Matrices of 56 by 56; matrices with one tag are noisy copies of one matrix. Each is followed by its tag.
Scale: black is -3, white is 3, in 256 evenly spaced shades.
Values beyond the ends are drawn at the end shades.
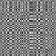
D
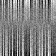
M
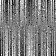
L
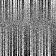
M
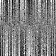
L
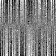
L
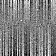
M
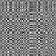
D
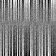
M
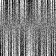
L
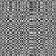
D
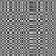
D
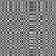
D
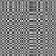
D
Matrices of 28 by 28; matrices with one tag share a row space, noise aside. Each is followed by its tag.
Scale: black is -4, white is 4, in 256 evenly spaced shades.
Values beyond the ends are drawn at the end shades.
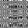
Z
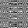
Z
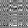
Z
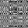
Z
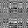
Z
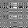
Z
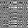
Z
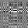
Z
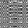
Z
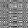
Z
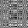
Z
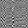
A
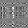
A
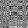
Z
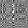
A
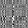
A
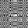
Z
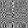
A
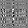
A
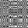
Z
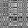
Z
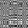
Z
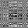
Z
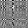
A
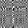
A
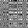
Z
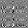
A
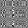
A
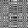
Z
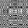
Z
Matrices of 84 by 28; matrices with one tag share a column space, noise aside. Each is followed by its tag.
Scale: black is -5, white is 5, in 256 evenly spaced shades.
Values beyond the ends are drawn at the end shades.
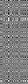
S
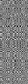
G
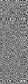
S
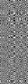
S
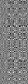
G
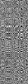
G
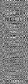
S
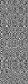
G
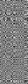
S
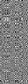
S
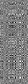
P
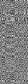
S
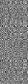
G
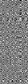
S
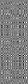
P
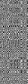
G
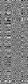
S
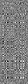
P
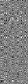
S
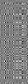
P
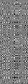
P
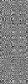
S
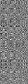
G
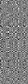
G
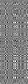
P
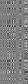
G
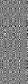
G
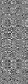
G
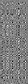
P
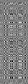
P
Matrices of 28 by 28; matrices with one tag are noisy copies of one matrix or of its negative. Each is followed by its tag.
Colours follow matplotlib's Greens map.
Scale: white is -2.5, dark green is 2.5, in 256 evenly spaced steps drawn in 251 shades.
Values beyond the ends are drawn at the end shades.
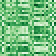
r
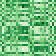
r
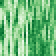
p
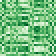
r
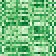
r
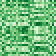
r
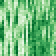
p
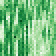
p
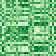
r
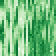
p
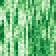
p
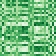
r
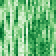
p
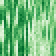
p
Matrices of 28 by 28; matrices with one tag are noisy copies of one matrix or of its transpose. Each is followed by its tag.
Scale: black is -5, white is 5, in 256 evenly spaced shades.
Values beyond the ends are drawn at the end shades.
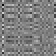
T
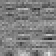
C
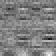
C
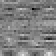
C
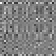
T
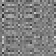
T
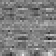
C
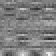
C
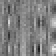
C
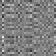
T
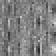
C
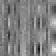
C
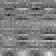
C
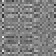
T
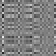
T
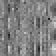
C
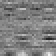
C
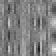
C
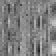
C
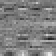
C
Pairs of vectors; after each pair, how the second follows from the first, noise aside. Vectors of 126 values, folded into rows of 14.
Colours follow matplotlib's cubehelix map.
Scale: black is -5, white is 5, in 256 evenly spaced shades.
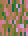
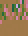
partly zeroed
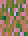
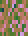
wrapped around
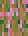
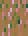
partly zeroed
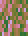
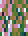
scaled up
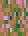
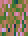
wrapped around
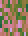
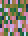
scaled up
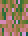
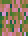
wrapped around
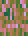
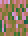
wrapped around
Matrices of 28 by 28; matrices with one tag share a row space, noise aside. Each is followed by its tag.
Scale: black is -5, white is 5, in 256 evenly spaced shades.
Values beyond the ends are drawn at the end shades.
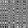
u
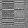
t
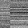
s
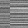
s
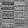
t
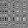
u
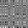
u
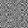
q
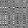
u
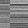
s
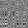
u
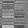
t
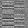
t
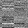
t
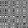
u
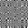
q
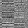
t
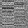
t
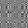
q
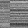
s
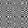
q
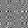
q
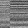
s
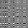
u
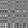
u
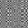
q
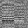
t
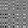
u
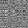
u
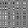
u
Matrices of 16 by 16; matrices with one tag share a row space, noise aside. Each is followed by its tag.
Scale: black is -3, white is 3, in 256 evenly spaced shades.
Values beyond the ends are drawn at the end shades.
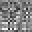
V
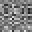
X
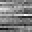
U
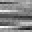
U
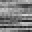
U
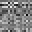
V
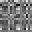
V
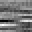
U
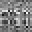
V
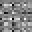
X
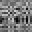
V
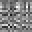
V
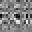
V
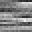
U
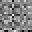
X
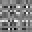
V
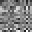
V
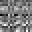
V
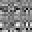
V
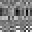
V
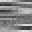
U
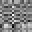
X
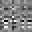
X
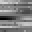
U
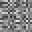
V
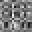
X
